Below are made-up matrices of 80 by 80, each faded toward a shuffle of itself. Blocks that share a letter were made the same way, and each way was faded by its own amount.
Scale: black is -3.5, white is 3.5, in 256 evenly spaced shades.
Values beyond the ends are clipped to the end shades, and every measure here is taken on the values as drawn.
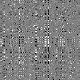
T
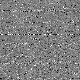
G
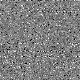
G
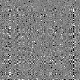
T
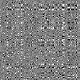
T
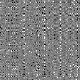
T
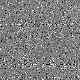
G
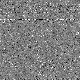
G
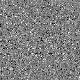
G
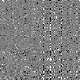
T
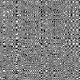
T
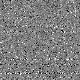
G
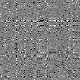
T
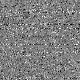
G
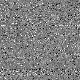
G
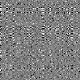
T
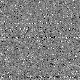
G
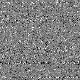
G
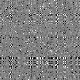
T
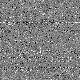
G
